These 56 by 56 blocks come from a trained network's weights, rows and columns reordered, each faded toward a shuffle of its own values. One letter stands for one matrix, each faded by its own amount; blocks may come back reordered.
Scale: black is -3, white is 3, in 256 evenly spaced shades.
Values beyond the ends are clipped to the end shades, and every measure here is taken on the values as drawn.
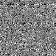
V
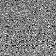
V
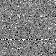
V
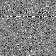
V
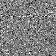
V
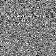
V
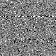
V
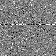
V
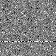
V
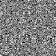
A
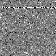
V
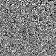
V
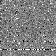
V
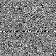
A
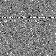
V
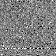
A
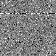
V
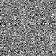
A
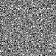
A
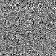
A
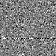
A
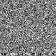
A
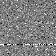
V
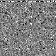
A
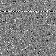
V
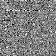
V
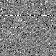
V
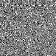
V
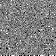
A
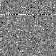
V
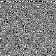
A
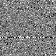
A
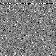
V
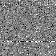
V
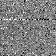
A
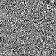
A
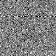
A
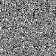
A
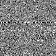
V
